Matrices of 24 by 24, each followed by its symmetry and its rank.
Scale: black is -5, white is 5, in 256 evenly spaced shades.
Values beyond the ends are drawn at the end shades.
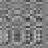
neither, rank two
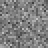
antisymmetric, full rank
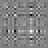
symmetric, rank two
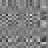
neither, rank two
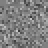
antisymmetric, full rank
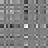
symmetric, rank two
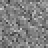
antisymmetric, full rank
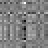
neither, rank two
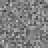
antisymmetric, full rank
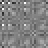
symmetric, rank three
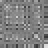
symmetric, rank three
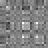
symmetric, rank two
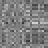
neither, rank three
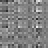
neither, rank two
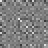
symmetric, rank three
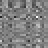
neither, rank three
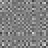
symmetric, rank three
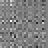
neither, rank three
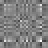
symmetric, rank two
